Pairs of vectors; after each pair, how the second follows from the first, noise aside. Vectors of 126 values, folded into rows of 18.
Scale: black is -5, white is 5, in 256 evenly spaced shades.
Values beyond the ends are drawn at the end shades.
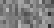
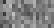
reversed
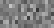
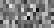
scaled up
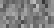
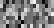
scaled up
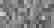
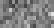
reversed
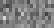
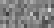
reversed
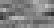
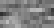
reversed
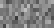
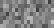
reversed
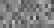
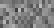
reversed
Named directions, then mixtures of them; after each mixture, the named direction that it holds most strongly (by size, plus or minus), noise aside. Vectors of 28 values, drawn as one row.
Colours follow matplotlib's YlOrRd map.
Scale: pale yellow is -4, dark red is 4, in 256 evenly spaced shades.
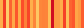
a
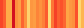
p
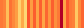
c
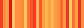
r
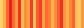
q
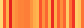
a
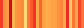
r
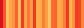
q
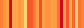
r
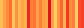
p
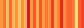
c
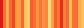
p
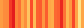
q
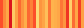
r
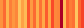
c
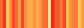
p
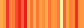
c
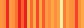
c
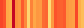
p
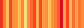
r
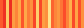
r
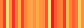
p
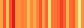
p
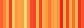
r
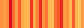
q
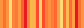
r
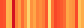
p
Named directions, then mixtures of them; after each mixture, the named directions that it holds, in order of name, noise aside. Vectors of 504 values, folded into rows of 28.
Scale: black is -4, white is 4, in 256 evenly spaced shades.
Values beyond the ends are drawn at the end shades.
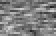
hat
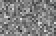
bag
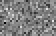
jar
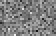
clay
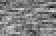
hat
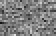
clay, hat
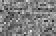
hat, jar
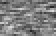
hat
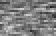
hat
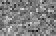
clay, hat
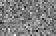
clay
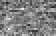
clay, hat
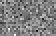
clay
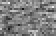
clay, hat
